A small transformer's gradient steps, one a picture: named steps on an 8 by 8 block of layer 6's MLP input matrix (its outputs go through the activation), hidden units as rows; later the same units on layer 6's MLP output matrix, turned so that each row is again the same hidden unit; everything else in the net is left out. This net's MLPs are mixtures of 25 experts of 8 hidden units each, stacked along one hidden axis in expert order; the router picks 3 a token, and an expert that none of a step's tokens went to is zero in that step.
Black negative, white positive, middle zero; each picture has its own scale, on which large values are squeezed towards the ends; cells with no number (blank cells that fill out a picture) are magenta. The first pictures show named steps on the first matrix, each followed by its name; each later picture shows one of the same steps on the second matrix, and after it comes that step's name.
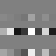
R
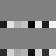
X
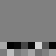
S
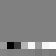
S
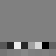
S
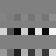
R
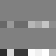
X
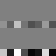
X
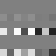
R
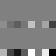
X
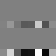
X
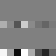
X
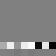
S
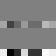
X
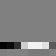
S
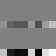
X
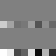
X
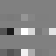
R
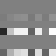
R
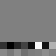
S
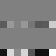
X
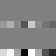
X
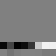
S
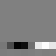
S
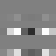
R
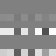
R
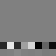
S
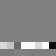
S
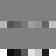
X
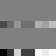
X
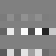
R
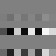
R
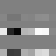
R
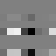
R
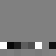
S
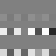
R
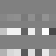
R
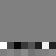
S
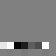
S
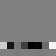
S
